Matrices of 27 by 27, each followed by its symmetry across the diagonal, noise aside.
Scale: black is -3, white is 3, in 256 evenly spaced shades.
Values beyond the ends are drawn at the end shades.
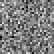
neither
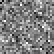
symmetric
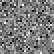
symmetric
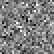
antisymmetric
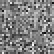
antisymmetric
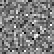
symmetric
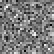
symmetric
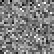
neither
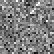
neither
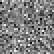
antisymmetric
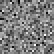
symmetric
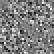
antisymmetric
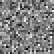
antisymmetric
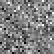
antisymmetric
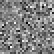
neither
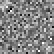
symmetric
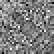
symmetric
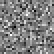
antisymmetric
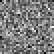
neither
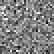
neither
